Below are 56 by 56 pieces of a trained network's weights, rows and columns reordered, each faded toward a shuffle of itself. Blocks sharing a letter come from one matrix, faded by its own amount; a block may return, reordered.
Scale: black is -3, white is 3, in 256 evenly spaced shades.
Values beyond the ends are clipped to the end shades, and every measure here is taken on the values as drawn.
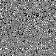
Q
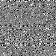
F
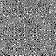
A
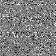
F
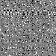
A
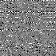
F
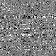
F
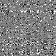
A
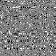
F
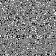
Q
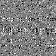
F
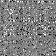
A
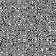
A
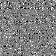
Q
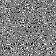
Q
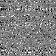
A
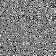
Q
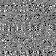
F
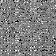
A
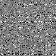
F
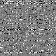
F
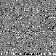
A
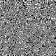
Q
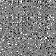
A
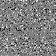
Q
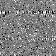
A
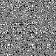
Q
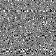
F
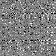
A
